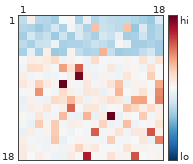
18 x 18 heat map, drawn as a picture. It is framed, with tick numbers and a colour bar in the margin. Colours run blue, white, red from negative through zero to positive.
Seam: horizontal, 30% of the way down, the bottom part higher. Stripes: none. Histogram: skewed, a long tail of high values. Calmest part: bottom left.
